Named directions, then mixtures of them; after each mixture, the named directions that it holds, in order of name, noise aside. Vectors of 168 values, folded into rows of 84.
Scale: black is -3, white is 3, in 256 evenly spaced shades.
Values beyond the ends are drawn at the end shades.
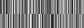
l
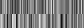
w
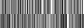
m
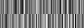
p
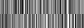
m, p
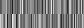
p, w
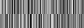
l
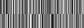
l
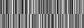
l, p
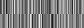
l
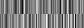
p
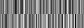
p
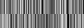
m, p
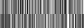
m, p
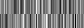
l, p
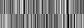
m, p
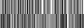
m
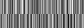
l, p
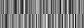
p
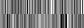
m, w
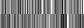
m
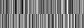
l, p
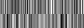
m, w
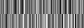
p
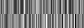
p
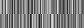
l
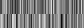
w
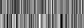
w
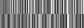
l, m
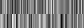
w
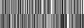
m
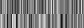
w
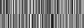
l
